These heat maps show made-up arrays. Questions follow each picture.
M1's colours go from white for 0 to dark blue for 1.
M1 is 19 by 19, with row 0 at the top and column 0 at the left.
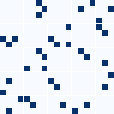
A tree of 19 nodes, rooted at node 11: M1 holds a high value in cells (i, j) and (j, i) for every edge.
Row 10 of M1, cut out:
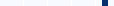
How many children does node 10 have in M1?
0
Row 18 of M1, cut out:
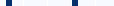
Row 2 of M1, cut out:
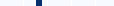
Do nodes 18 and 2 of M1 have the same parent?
no
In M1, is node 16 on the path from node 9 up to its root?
no
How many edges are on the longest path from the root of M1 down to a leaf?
7
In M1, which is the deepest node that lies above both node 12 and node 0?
1
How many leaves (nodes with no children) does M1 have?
6
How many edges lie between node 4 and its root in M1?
1
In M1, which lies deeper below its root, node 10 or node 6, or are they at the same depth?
the same depth
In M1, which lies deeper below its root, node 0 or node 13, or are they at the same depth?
node 0
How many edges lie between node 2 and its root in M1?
6
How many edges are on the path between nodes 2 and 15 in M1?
3
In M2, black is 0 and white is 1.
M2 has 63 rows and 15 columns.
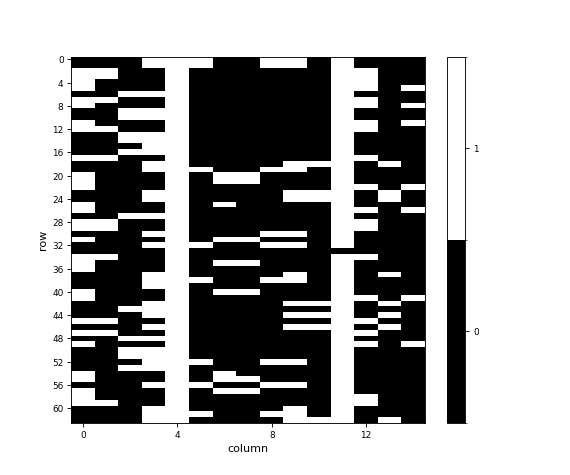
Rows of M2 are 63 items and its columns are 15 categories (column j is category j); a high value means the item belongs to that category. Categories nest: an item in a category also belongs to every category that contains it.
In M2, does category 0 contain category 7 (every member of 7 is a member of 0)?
yes
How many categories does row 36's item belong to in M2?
3
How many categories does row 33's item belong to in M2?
1
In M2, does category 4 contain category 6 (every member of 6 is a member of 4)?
yes
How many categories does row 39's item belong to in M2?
3
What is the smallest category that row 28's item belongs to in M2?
1
